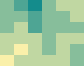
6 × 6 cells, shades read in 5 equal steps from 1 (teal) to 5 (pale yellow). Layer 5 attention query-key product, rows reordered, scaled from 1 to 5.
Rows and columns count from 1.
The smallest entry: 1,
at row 1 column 3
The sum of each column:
22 22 17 19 22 21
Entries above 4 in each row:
0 0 0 0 1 1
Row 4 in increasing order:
3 4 4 4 4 4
